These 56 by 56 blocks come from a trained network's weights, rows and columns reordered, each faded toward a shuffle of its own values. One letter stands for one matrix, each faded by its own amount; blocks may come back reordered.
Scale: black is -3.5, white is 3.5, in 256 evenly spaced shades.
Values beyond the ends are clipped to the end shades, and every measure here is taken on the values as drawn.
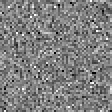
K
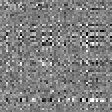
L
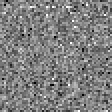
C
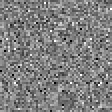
C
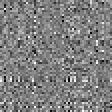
L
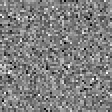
K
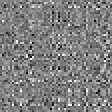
L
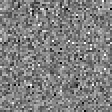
C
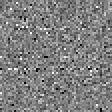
C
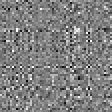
L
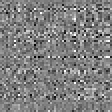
L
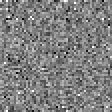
C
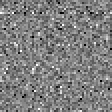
C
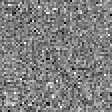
K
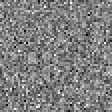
K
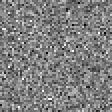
K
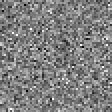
K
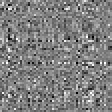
L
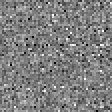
C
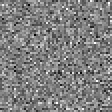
K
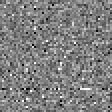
C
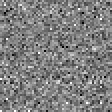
C
